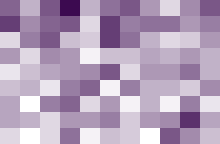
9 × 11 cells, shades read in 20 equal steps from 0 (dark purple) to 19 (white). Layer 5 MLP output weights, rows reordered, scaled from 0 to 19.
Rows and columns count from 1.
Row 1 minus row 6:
-7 0 -11 -9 6 -10 -3 -2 3 -5 -4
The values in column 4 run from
0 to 14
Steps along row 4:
up down up up down same down up down up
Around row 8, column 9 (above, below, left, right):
18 6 11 3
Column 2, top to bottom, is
13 10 9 16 14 13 19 13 19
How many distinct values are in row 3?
9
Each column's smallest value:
4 9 6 0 7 4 6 8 6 3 6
